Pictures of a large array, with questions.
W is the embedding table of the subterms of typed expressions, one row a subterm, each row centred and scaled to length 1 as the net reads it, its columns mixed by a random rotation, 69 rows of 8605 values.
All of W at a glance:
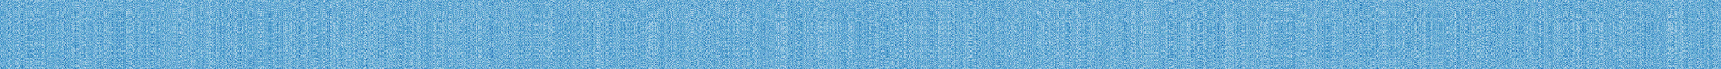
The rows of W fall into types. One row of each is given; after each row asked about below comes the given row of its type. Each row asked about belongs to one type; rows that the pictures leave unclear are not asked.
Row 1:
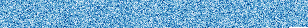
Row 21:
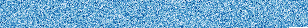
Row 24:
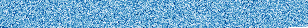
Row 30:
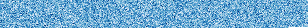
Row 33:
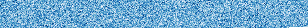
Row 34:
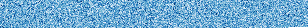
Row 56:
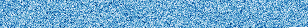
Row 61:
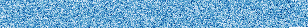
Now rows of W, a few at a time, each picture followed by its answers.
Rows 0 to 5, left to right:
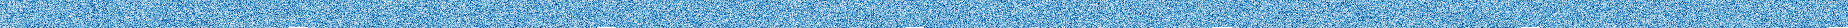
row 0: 30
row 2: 33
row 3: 34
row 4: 56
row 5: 21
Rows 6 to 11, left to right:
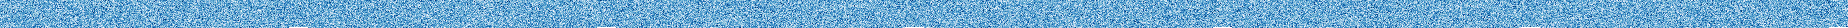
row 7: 21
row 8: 33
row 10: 33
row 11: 61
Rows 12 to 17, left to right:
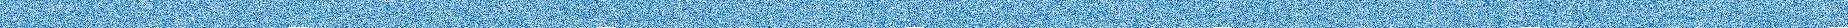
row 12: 30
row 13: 61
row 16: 21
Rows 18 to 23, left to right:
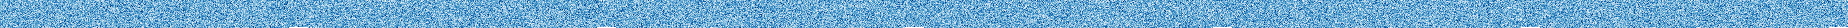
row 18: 1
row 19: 61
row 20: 33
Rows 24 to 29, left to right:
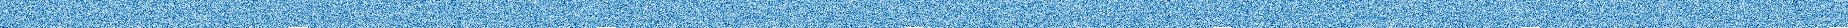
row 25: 34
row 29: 61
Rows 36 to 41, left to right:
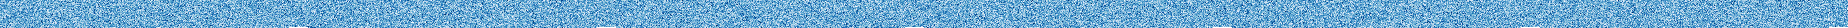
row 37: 24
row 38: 56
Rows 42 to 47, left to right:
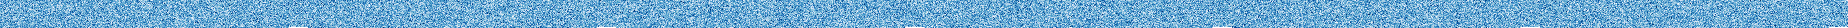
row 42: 30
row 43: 24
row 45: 30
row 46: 24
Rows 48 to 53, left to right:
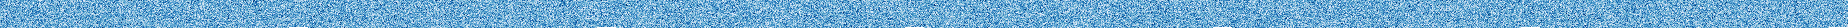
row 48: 61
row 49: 21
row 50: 56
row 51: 56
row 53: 30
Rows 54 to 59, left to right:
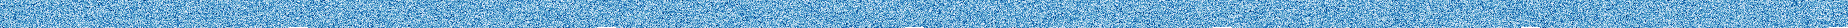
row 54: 34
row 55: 33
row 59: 21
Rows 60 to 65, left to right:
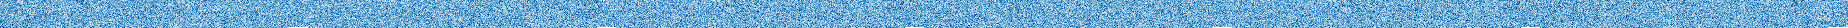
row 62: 1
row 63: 30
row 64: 1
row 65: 21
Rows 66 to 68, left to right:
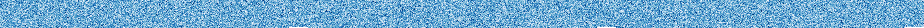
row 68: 24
